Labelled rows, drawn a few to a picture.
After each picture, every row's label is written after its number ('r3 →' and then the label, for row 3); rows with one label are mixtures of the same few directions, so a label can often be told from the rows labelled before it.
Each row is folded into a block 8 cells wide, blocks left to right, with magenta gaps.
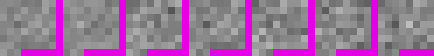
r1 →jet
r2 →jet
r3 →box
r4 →jet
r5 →box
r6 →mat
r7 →jet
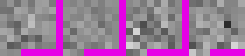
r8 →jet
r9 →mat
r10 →mat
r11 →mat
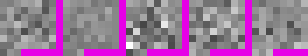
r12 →jet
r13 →box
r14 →mat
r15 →jet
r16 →mat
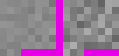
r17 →box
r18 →jet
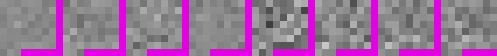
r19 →jet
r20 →box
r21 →jet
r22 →box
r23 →jet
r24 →jet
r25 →jet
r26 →jet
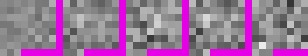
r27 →box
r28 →box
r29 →jet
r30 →box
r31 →jet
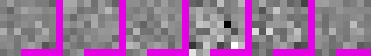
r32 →mat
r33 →box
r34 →mat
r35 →mat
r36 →mat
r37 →mat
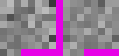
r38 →box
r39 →jet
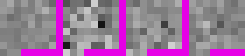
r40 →box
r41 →mat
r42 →mat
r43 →jet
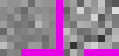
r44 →mat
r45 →jet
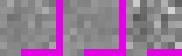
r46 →box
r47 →box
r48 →box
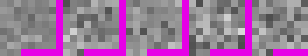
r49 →jet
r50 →box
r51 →mat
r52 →box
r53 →box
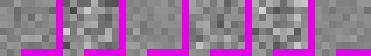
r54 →jet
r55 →mat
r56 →mat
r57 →jet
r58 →mat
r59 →jet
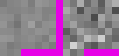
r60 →jet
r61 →jet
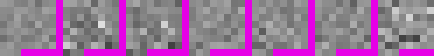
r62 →jet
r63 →mat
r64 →mat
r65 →jet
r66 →mat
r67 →jet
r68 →jet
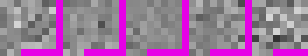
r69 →jet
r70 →mat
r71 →mat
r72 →box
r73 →jet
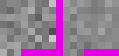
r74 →box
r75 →mat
